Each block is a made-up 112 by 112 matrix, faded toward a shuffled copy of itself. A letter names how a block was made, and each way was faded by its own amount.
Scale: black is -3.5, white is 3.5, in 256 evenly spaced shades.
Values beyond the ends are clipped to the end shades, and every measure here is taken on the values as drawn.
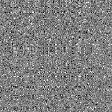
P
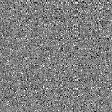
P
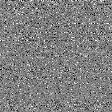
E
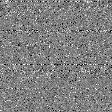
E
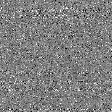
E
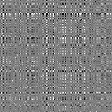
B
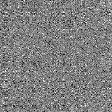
P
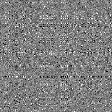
P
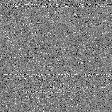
E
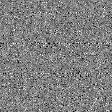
E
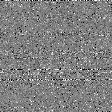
E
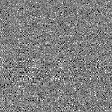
P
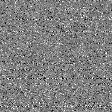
E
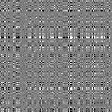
B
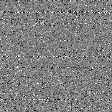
E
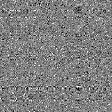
P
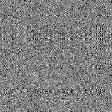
P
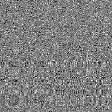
P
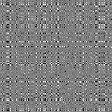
B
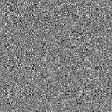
P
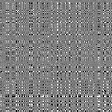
B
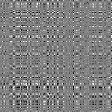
B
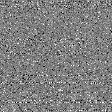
E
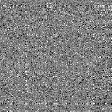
P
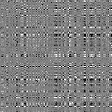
B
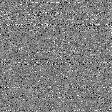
E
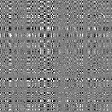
B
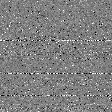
E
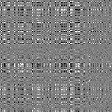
B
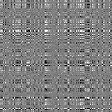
B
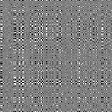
B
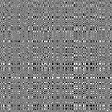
B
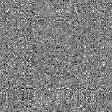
P
